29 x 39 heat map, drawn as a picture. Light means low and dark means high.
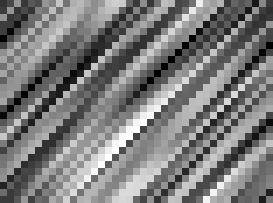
Grain: diagonal, up to the right. Average level on the scale: 50%. Ninth with the lowest average: bottom middle.
